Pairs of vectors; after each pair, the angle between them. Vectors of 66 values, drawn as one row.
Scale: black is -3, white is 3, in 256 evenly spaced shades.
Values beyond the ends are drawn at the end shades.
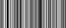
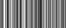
nearly parallel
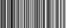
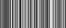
orthogonal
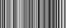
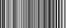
nearly parallel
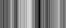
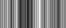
nearly opposite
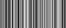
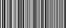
orthogonal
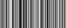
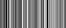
partly aligned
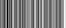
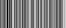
nearly parallel
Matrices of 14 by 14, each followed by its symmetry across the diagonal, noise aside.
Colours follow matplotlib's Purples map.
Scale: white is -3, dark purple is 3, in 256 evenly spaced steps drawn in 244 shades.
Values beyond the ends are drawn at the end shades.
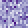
neither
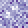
symmetric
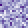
neither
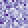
neither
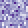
neither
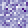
neither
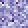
neither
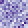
symmetric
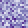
neither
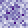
symmetric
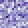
neither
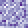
symmetric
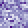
neither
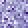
neither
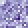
symmetric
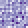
symmetric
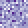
symmetric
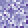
symmetric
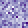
symmetric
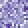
symmetric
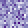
neither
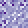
symmetric
